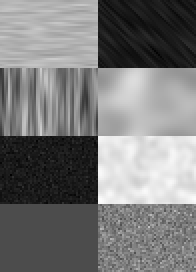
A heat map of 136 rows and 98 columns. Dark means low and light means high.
It is made of 4 by 2 panels. Panel 1,1: high, streaked across, faint in contrast. Panel 1,2: very low, slanting down to the right, faint in contrast. Panel 2,1: middling, streaked downward, strong in contrast. Panel 2,2: high, smooth. Panel 3,1: very low, fine-grained, faint in contrast. Panel 3,2: very high, blotchy, faint in contrast. Panel 4,1: low, flat. Panel 4,2: middling, fine-grained.
